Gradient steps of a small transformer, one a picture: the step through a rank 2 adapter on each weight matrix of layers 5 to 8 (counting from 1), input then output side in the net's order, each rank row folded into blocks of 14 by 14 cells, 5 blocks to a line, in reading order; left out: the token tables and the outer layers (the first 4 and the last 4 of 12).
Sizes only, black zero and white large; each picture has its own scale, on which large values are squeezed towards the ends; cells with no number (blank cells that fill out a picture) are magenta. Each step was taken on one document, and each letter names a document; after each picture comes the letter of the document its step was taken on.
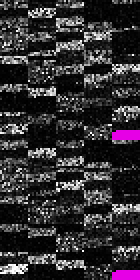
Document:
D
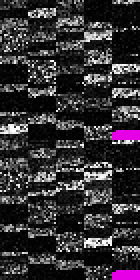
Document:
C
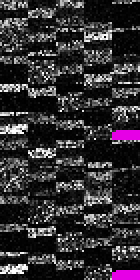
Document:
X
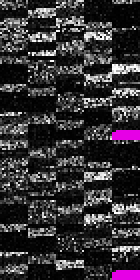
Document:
D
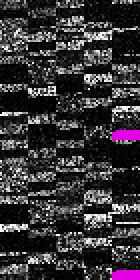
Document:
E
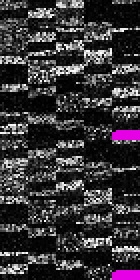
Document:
C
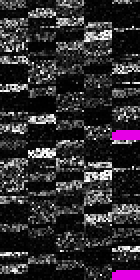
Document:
X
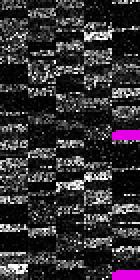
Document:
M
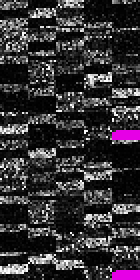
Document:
E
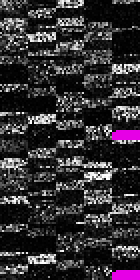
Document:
D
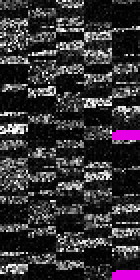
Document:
D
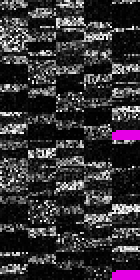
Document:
X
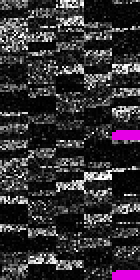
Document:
M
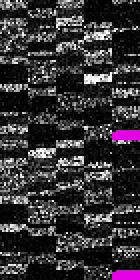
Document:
C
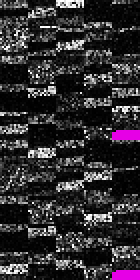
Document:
E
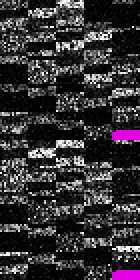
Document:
X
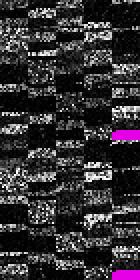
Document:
E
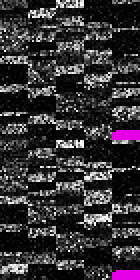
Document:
M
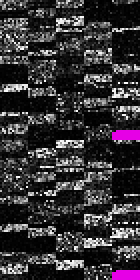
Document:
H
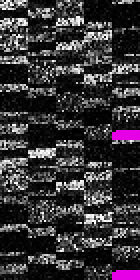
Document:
D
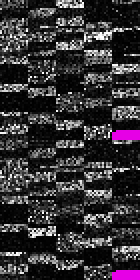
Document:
C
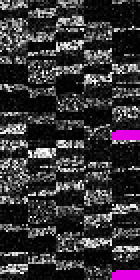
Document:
C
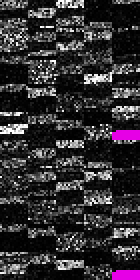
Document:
H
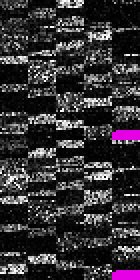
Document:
D
